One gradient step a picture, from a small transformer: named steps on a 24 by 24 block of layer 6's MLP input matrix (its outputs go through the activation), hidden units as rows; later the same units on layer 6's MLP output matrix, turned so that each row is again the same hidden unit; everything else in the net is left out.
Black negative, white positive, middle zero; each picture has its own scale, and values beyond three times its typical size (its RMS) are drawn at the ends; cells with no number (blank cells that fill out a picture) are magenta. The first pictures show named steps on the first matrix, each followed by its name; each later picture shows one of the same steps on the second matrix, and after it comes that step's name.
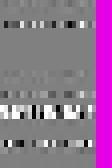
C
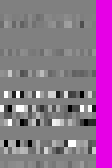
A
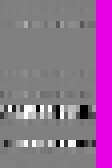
C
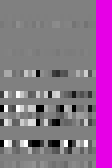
A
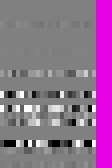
A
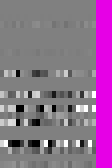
A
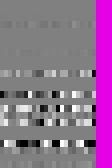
A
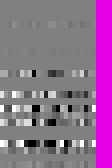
A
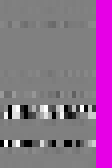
C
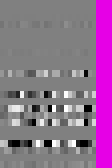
A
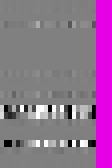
C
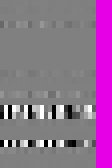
C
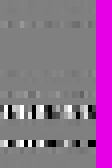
C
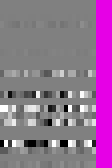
A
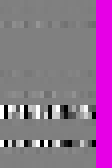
C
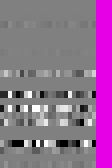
A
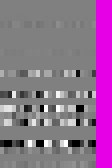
A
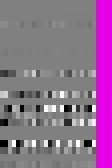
A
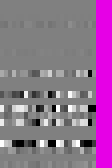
A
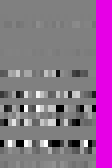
A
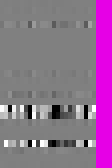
C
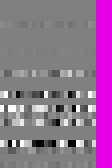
A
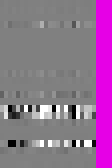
C
